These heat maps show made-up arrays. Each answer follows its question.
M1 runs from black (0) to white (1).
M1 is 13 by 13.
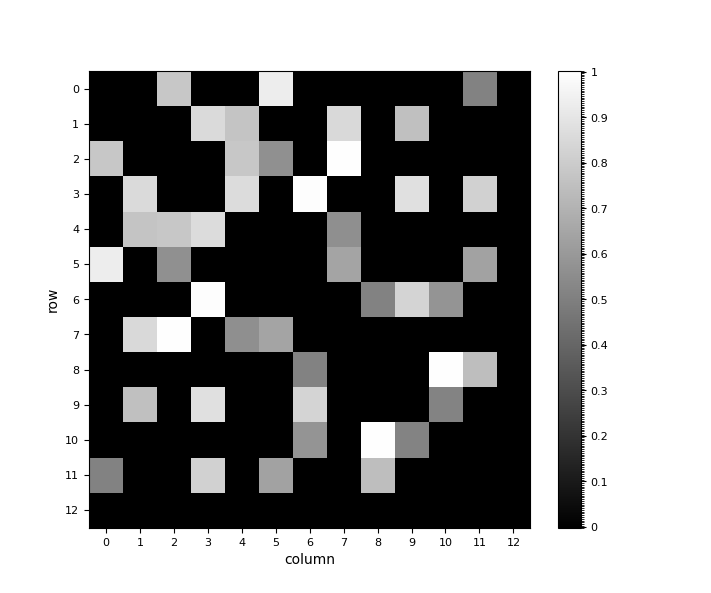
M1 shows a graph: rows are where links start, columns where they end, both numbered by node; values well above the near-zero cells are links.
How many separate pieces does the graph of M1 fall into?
2
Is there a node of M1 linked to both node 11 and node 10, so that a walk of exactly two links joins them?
yes
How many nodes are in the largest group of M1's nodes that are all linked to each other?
3
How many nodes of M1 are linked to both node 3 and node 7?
2
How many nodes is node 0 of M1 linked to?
3
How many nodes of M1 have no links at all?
1
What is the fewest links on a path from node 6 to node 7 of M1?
3
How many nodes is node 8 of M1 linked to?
3
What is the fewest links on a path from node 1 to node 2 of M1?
2
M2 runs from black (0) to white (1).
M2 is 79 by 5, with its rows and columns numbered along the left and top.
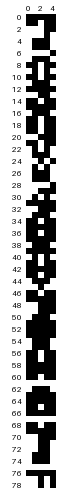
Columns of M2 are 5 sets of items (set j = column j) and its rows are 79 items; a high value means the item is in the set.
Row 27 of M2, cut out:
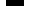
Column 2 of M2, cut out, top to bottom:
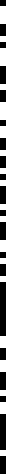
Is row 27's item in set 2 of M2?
no
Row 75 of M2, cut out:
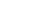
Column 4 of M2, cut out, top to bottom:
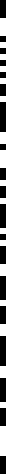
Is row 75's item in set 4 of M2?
yes
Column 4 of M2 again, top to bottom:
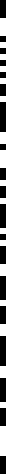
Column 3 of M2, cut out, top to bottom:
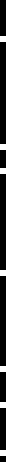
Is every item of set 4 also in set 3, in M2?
no
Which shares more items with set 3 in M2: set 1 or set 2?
set 1
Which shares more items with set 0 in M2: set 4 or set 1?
set 4
